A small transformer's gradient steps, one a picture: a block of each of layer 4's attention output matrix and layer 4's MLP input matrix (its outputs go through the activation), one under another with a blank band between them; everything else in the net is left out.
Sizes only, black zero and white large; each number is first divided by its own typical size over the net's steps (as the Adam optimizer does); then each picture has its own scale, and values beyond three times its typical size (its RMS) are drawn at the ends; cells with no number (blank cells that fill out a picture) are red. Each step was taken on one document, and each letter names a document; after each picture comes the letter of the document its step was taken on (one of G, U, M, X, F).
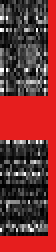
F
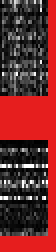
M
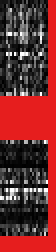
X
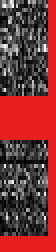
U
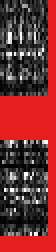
X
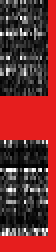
X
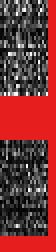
U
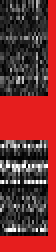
F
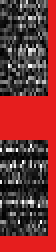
F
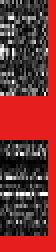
U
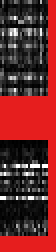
M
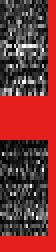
U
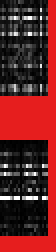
M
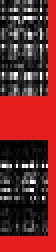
M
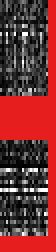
X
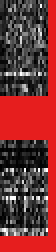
X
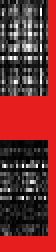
M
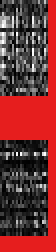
U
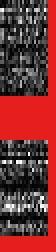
F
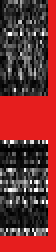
X
